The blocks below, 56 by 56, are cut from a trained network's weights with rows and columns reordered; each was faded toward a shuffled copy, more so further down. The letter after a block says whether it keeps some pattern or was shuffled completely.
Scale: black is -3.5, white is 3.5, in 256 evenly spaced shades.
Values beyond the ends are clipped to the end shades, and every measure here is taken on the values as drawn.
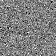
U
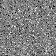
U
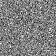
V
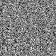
V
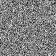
U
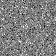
U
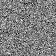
U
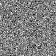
V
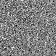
U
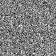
V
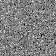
U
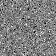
U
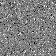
U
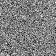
U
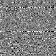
V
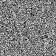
U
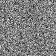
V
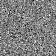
U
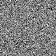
U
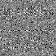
V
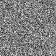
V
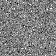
U
